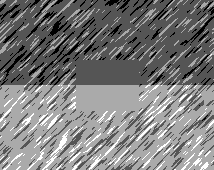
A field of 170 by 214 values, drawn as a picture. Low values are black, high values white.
Seam: horizontal, 50% of the way down, the bottom part higher. Average level on the scale: 50%. Calmest part: centre. Odd patch: calmer, in the centre. Grain: diagonal, up to the right.
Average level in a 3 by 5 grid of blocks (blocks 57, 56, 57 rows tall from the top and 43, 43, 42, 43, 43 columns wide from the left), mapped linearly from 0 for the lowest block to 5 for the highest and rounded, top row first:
0 0 0 0 0 / 2 2 3 3 2 / 5 5 5 5 5
